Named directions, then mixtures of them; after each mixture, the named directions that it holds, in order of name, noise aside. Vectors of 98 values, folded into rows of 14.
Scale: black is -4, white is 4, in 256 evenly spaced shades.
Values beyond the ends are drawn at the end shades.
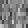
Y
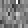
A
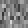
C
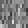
Y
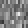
A, C, Y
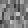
A, C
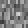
A, C, Y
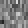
A, C, Y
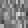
A, C, Y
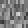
A, C, Y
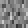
C, Y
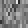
A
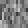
A, C, Y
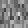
C, Y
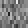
A, C, Y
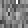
A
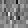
A, C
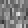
A, C, Y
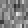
A, C, Y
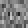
C, Y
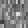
A, C, Y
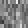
A, Y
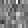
A, Y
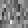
C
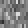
A, C, Y
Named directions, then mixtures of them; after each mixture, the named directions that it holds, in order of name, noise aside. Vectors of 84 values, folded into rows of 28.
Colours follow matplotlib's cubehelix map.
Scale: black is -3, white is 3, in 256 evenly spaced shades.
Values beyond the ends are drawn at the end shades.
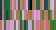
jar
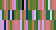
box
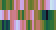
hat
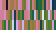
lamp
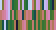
box, jar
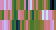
hat, jar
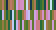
box, jar, lamp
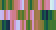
hat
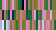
box, hat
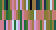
jar, lamp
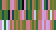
box, hat, jar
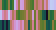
hat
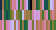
jar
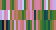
box, hat, jar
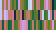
jar, lamp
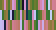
box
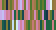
hat, lamp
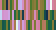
hat, lamp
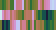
hat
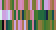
hat, jar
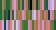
box, jar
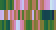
hat
